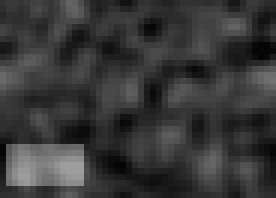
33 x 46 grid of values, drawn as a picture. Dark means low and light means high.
Ninth with the highest average: bottom left. Mirror symmetry: none. Odd patch: higher, in the bottom left. Average level on the scale: 20%. Histogram: skewed, a long tail of high values. Roughest part: bottom left. Grain: blotchy.
